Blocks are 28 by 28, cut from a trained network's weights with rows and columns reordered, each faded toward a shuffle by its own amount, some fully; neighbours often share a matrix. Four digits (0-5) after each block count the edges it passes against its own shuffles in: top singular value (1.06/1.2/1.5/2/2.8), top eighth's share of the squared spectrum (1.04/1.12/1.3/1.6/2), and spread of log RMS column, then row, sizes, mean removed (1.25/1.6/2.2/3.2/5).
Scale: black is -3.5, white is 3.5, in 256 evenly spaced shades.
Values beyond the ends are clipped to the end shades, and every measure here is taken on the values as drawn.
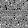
1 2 1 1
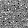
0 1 0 0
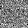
0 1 0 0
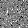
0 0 0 0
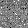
0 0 0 0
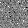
0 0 0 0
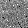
0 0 0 0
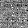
2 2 1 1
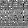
2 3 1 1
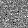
0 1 0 0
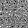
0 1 0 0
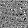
1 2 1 0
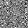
2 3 1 0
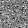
0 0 0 0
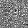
2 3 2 1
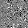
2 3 2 0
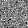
1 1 0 0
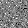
1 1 0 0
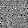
0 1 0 0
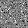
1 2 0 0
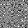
3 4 1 2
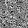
2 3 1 1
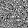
1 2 0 0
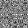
2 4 0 2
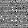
2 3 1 1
